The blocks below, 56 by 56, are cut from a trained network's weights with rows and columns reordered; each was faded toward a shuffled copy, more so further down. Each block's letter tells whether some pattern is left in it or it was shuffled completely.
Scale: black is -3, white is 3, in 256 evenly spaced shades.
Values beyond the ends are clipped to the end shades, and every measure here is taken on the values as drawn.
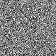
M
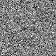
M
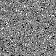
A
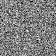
A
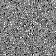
M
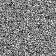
A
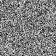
A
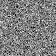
A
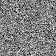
A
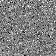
M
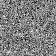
A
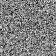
A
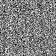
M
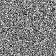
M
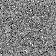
A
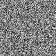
M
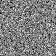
A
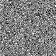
M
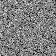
A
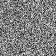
A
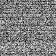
M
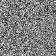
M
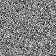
M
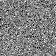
A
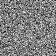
A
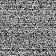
M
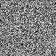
M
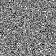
M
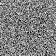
A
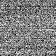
M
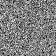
A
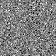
M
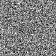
M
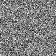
A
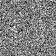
A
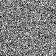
A
